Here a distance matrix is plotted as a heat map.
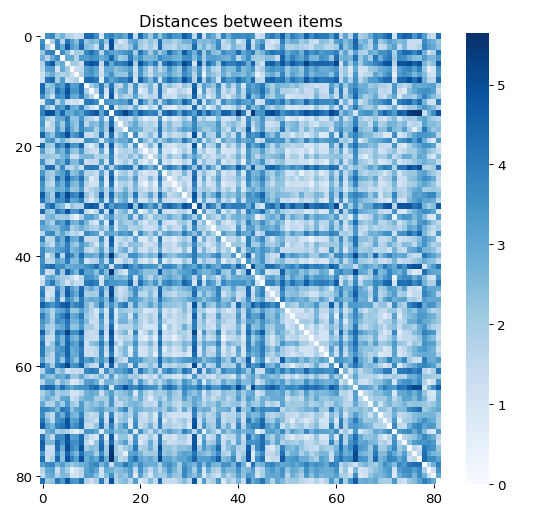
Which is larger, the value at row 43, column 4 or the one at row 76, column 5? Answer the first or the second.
the second
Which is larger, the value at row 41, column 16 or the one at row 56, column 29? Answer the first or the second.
the second
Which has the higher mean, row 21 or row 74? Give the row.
74
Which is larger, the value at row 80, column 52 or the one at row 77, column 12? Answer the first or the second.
the second
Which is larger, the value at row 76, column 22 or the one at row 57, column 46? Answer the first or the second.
the second
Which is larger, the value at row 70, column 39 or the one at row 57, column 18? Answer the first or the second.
the first
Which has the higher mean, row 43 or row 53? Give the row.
43
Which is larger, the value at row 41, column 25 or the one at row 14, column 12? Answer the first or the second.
the second
